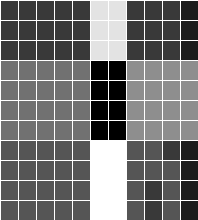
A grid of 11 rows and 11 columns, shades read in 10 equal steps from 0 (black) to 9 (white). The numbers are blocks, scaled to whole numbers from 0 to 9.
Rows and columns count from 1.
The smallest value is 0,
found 8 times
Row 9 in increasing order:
1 3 3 3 3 3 3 3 3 9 9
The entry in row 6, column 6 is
0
